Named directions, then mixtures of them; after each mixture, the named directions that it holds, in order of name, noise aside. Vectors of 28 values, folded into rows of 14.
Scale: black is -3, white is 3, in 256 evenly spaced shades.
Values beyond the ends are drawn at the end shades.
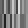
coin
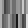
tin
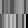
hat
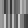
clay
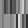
clay, hat, tin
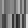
clay, tin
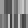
clay, coin, tin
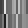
clay, coin, tin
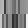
coin, hat, tin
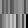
hat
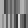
clay, tin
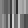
clay, coin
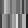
tin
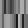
clay, hat, tin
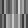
coin, hat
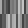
coin, hat, tin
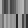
clay, hat, tin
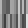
coin, tin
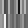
clay, coin, hat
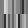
clay, tin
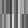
clay, coin, hat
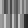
clay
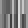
clay, coin, tin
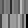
clay, hat, tin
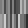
clay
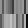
hat
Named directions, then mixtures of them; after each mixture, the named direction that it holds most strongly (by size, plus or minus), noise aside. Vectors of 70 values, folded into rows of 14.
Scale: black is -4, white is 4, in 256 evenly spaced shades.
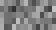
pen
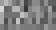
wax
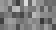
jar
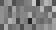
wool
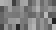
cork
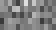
jar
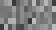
wool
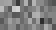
jar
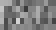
wax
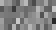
pen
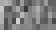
wax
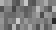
pen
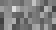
pen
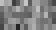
cork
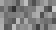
pen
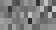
wool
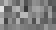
wax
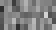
cork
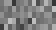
wool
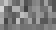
wax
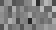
wool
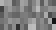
cork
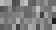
cork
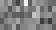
jar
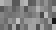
cork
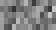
pen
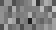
wool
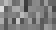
wax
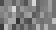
pen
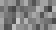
pen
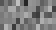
pen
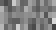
cork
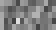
pen
